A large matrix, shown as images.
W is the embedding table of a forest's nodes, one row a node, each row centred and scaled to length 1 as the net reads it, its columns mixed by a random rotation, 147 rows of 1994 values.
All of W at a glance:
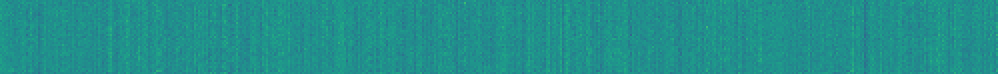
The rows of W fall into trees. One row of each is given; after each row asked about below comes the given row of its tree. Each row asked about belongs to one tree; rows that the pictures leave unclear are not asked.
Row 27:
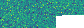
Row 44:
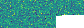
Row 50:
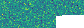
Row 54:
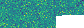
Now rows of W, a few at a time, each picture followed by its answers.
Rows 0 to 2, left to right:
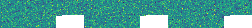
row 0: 50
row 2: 54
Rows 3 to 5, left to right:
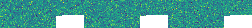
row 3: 54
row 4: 50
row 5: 27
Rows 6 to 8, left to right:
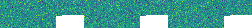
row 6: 50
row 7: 50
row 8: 27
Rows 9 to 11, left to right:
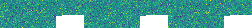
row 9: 54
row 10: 54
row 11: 54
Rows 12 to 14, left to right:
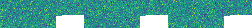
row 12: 54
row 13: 44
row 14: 54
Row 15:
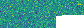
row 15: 44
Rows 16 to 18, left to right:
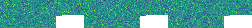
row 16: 44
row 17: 50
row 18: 44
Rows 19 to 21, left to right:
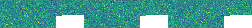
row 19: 54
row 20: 44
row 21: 54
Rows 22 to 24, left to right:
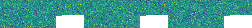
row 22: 44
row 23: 44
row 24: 44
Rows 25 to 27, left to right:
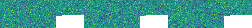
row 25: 27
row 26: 44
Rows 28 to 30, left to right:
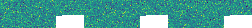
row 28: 27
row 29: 54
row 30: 44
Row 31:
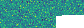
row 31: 44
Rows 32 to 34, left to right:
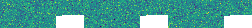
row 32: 44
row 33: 50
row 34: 54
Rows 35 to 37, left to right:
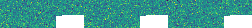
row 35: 54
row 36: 54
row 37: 44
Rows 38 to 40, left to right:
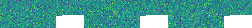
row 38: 50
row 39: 44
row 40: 54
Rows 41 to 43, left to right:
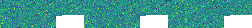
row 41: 54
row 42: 54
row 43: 27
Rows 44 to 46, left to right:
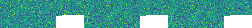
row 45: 54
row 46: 54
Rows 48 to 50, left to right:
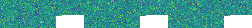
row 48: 44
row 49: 50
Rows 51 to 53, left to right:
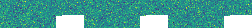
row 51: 54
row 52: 44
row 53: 44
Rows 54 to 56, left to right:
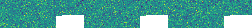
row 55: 44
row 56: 44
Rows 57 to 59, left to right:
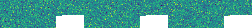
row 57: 27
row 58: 54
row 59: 44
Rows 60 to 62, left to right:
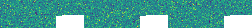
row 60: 44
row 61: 54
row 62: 50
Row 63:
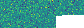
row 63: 27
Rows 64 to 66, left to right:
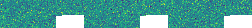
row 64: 54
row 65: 44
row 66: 50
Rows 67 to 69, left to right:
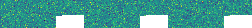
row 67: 27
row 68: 44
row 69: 44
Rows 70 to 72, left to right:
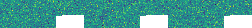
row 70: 27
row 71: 44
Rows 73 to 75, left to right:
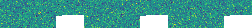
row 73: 54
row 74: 54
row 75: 54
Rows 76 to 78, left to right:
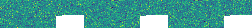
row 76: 44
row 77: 50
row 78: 50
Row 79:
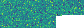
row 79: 50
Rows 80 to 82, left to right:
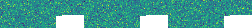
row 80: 44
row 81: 54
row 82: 50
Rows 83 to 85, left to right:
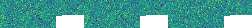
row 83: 54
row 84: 54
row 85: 27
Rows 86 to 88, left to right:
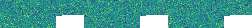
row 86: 54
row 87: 50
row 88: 54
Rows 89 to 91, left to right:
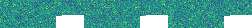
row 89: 44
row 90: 44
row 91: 54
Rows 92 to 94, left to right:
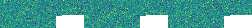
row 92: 50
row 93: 54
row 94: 27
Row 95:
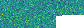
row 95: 50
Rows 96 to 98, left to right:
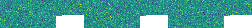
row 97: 50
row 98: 44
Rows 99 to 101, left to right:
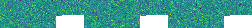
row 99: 50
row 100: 50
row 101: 50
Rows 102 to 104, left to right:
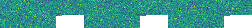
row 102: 44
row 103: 27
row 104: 27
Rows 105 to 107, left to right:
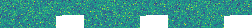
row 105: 44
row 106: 44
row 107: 44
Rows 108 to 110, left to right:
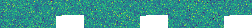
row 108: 44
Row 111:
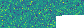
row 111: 54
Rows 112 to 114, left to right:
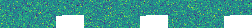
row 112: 54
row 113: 54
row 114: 44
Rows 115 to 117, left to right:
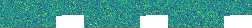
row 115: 50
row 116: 54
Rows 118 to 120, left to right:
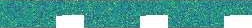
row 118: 50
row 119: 50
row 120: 50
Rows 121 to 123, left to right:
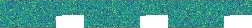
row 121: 50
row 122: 44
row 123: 44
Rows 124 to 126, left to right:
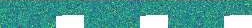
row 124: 54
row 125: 54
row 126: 44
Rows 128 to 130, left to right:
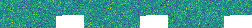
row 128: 27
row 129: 54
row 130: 44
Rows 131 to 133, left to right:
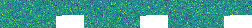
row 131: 50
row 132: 54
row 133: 44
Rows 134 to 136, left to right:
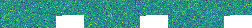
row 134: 27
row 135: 54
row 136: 44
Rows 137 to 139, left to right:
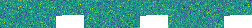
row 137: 44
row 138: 27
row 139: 54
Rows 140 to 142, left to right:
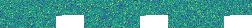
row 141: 44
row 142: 44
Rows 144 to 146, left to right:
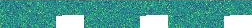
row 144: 54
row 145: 27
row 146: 54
